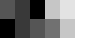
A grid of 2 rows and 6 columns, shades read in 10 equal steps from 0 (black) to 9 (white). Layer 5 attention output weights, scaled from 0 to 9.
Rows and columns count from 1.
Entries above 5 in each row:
3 2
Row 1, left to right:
3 2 0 7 8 9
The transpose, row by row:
3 0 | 2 2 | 0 3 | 7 4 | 8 7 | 9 9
